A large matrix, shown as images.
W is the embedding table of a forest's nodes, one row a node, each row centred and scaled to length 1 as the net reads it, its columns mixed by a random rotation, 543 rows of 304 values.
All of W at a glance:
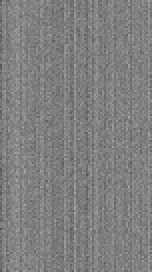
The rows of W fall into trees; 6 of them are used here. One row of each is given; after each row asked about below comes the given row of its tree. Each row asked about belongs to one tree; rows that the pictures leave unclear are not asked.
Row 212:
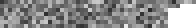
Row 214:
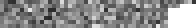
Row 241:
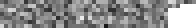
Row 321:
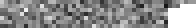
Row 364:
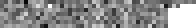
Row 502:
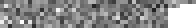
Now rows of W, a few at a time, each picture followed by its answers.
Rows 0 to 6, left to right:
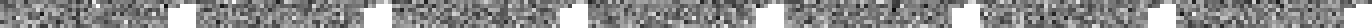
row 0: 364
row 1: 212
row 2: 212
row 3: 212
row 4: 212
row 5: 212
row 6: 321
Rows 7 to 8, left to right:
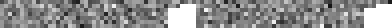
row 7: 364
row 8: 241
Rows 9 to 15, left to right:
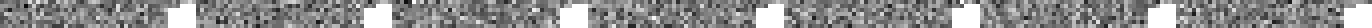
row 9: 212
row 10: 212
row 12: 364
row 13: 321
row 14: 214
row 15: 502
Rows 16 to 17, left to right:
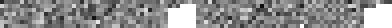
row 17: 321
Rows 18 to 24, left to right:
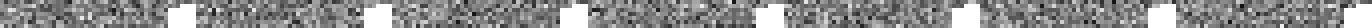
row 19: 502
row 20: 321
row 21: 364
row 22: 212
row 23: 364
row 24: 321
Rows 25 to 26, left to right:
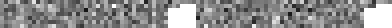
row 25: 364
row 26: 241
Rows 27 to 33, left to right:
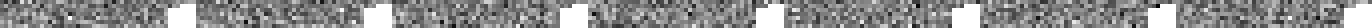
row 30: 321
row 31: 241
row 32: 241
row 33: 214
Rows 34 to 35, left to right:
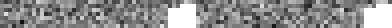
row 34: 212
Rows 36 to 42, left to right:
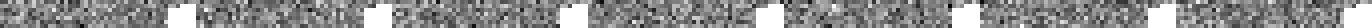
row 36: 364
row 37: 241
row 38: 364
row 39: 214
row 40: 364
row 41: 212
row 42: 212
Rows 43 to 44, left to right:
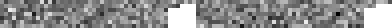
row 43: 241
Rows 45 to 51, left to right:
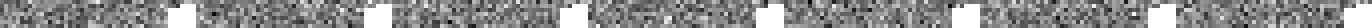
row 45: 212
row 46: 502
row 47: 364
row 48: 241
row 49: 364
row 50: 364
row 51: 321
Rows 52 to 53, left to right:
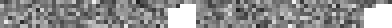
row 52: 212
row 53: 214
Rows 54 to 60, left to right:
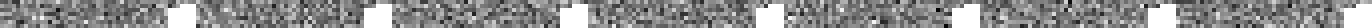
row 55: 214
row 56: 241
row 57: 212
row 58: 502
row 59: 364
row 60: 212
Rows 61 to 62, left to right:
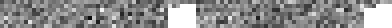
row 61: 502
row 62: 212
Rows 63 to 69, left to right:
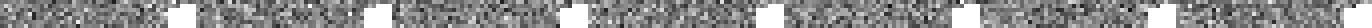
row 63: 241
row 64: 364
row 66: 502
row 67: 321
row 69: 212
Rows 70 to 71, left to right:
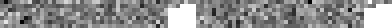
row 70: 212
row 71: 502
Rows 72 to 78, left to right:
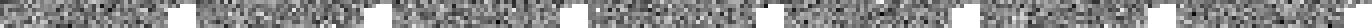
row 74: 364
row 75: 241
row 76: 212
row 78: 502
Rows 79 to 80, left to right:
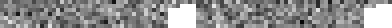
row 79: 502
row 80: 364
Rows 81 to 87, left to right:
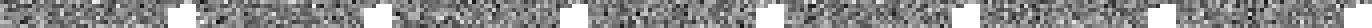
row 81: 212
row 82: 212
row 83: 321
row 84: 502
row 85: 212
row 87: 364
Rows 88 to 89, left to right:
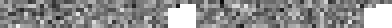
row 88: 241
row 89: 364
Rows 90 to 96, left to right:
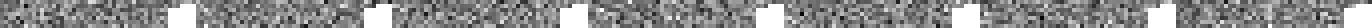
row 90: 212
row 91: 241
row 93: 241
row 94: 502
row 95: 212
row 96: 214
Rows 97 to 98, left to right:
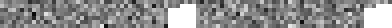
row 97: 241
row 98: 364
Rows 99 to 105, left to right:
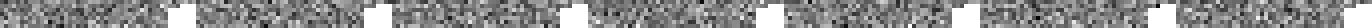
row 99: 212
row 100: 241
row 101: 241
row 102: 502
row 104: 241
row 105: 241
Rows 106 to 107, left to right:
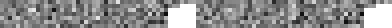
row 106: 214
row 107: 214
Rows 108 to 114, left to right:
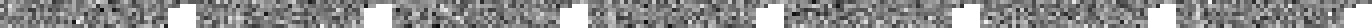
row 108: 241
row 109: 212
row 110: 364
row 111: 364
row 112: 241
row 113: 212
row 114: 364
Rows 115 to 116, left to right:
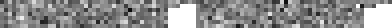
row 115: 364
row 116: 364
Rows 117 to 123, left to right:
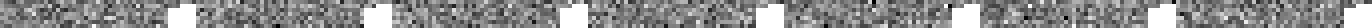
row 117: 214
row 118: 364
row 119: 212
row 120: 502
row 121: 364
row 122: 214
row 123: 321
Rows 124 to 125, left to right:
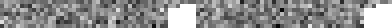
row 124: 502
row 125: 364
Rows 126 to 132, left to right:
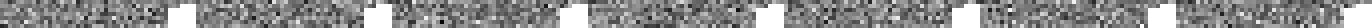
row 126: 214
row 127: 241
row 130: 214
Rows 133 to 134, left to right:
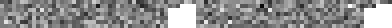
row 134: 321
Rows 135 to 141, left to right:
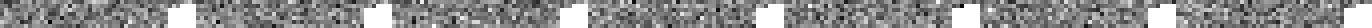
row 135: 212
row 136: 212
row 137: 212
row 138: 364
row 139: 241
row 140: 241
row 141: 321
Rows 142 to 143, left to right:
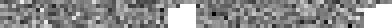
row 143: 502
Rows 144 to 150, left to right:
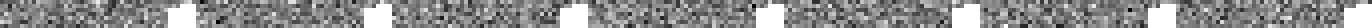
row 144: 212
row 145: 212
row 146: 214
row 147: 364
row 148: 241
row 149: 364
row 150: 214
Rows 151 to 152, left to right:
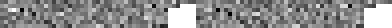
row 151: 241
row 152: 241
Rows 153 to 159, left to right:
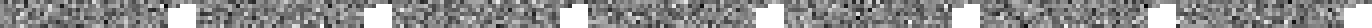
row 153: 364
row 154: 241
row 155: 241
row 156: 212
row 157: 364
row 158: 364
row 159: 502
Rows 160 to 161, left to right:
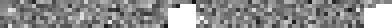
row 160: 241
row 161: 502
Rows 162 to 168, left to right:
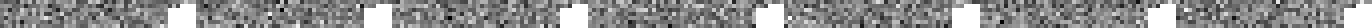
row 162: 212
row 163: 364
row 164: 241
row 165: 364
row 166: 502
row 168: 241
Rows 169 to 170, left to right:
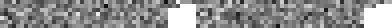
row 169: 321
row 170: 364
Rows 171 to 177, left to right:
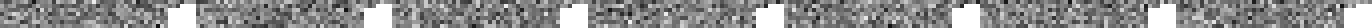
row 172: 212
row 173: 364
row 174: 241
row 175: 241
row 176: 364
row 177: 364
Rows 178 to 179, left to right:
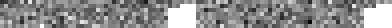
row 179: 212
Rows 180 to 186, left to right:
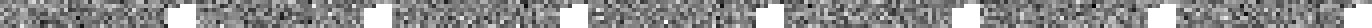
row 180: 364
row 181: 212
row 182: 241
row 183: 241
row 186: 321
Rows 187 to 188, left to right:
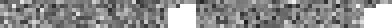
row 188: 212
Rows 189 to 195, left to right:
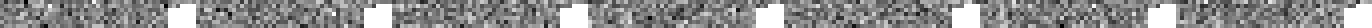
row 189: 364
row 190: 241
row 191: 241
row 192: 212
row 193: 241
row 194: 364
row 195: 212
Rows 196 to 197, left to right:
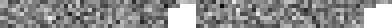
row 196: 321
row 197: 212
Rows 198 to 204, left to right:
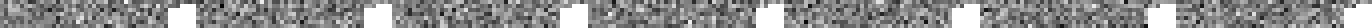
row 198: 241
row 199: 364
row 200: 502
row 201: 364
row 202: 212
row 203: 364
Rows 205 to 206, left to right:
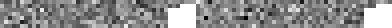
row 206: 214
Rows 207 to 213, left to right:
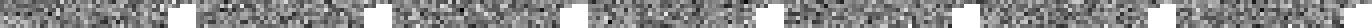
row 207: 502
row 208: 241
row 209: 364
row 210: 212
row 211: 241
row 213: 364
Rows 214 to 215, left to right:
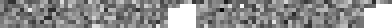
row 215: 241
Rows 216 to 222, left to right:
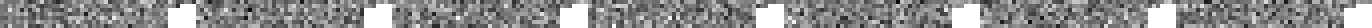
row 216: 241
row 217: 214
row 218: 364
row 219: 241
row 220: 502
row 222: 241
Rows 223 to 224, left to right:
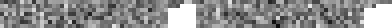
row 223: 212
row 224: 364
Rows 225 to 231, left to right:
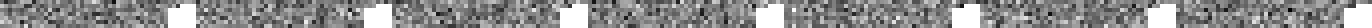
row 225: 212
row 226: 502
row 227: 212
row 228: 364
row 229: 241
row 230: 212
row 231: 241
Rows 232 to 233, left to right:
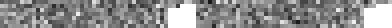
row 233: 212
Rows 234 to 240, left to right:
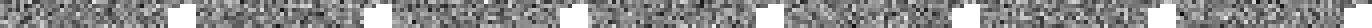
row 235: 364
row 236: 212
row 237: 212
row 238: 321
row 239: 212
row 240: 321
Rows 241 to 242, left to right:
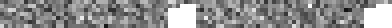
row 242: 364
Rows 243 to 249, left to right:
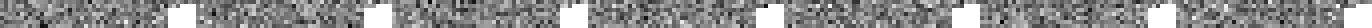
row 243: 364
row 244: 502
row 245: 364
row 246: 241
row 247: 241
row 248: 212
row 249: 364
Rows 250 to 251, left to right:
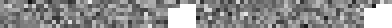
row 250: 241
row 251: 241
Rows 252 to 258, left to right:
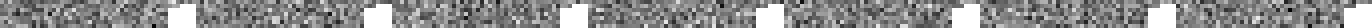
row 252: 502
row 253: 241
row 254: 364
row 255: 241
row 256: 321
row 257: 214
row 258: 241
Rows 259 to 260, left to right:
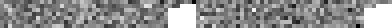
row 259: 241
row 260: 502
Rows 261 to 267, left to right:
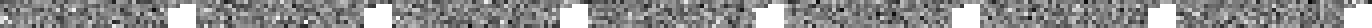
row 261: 502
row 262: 241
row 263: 502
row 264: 212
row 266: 214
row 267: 321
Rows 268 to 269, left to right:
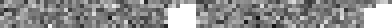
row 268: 364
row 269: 212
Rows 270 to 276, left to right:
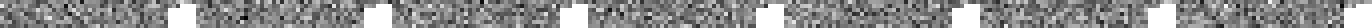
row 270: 321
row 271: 214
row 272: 364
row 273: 241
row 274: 321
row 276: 364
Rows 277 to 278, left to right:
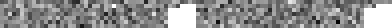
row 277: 364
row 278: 212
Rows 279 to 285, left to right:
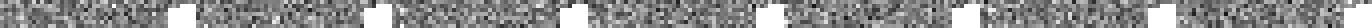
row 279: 364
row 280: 241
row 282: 364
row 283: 212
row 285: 502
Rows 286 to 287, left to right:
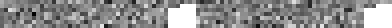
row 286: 241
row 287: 212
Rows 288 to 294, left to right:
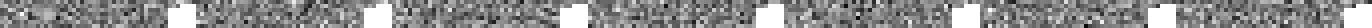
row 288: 321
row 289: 212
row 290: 502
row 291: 214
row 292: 364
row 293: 241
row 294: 241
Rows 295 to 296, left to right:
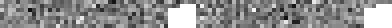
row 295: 241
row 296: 502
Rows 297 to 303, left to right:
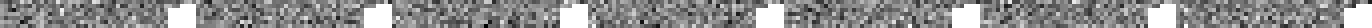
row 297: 212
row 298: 214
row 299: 502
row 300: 321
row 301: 241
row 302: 212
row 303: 241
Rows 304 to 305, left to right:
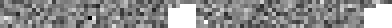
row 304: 502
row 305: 321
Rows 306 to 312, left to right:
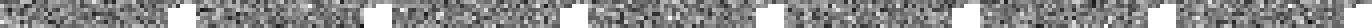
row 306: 212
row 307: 364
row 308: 241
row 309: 241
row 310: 364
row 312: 364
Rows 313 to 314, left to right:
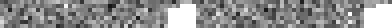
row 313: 212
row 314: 364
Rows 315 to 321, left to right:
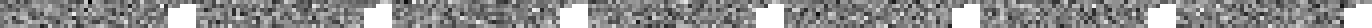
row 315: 364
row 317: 212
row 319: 241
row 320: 364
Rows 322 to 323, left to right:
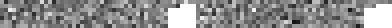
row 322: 241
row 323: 502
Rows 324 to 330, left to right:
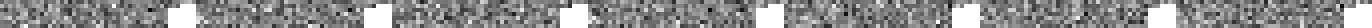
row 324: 364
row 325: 502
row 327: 502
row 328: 364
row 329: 214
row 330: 364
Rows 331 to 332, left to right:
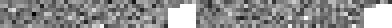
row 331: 241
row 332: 214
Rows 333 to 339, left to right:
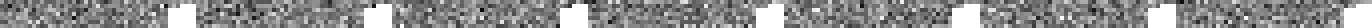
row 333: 364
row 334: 241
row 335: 241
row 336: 212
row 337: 214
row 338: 241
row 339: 212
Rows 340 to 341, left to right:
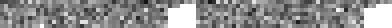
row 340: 212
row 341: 212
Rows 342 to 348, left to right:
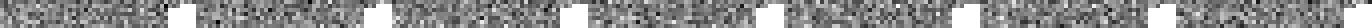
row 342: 364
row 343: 212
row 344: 502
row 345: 212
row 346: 364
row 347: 364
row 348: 321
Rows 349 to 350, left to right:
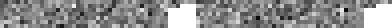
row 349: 212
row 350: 212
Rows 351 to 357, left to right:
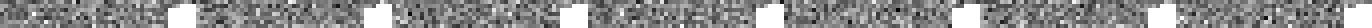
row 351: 214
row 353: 502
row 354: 214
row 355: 241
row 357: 502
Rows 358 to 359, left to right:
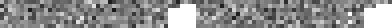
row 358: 241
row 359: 364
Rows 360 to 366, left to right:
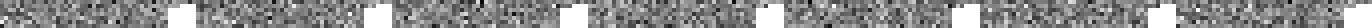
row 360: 502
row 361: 364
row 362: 364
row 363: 364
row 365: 241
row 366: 502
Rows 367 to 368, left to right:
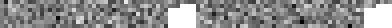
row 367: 241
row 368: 502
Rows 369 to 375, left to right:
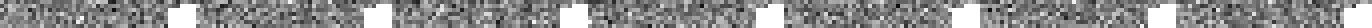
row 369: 241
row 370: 212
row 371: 364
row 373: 212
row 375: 212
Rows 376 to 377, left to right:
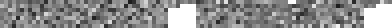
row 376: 241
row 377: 212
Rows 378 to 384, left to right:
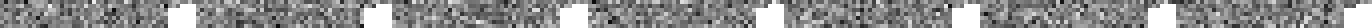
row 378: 364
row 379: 364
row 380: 212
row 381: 212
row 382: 364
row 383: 321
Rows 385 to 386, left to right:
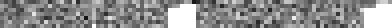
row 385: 214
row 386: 212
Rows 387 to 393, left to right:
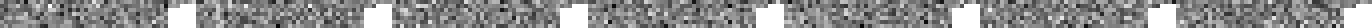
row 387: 364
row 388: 364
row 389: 241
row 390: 212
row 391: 212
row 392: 241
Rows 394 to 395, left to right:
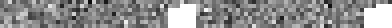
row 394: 364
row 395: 241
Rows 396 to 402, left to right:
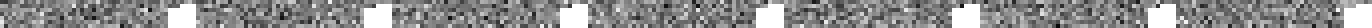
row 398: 241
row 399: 214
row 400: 241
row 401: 212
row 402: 502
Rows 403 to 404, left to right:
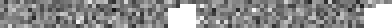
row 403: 241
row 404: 502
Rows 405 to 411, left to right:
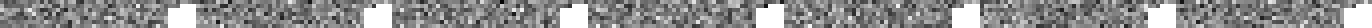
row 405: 214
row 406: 212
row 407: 241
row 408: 241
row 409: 364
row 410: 212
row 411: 212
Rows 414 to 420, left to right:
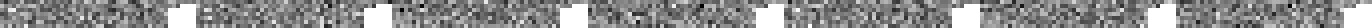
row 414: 241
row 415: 241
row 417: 212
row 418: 241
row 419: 212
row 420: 212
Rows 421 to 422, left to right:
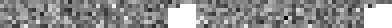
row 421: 364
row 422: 502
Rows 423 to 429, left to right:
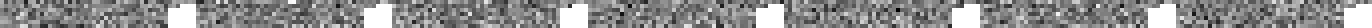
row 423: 364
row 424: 212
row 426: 241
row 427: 241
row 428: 212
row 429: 502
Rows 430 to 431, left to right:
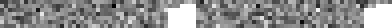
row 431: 364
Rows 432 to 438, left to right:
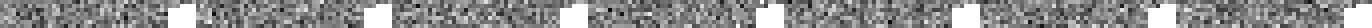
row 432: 502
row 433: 502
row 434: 212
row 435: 241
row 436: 364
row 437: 212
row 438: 241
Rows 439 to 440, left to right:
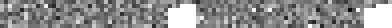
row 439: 241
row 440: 502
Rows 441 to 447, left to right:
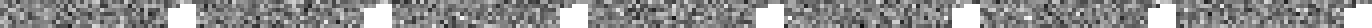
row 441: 321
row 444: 214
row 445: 502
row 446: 321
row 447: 241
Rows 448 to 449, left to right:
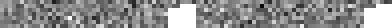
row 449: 321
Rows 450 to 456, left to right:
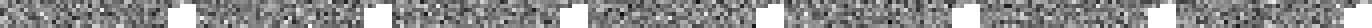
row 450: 321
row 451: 502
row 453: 241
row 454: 364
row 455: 212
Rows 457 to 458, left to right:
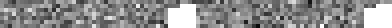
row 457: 214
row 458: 212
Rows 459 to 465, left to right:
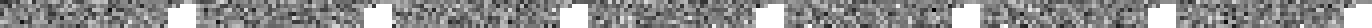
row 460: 212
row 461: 502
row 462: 212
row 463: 364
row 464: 364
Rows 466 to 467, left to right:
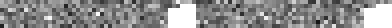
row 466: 321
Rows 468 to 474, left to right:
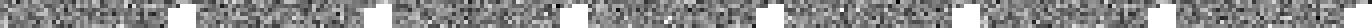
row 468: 321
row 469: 212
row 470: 364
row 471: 241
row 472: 502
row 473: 321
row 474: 214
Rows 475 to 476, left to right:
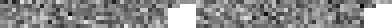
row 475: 212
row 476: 321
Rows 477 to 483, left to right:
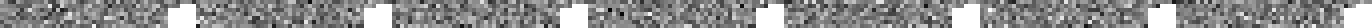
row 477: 214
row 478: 502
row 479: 241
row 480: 241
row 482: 241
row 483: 212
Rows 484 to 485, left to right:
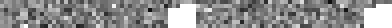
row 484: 364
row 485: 241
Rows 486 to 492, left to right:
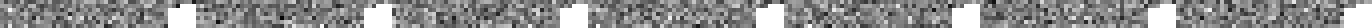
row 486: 241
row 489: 241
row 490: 364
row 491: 214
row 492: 214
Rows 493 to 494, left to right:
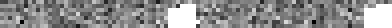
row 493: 212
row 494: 502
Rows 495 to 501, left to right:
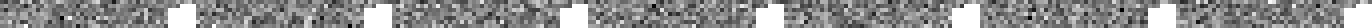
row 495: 212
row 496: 502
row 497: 241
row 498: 321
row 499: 212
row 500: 214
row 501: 212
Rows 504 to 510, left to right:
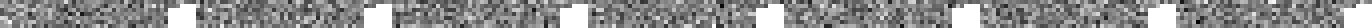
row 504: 321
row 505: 241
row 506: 241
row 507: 241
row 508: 364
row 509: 502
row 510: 212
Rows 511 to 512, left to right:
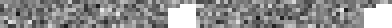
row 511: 502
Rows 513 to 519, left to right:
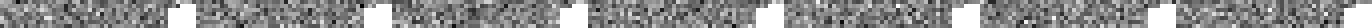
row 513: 321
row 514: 364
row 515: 212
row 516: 212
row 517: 364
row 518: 214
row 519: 214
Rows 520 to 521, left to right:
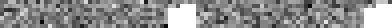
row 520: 364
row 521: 212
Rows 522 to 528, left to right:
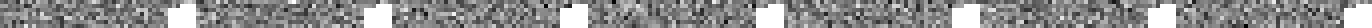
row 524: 241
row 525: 364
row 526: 364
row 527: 241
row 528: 321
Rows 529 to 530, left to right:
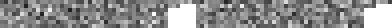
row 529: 364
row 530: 241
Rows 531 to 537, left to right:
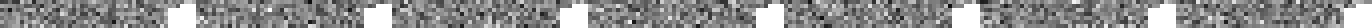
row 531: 212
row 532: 502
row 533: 321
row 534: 241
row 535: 364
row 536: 212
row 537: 212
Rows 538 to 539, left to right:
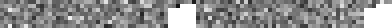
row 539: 241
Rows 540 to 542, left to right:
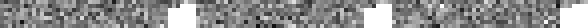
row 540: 212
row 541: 212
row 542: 364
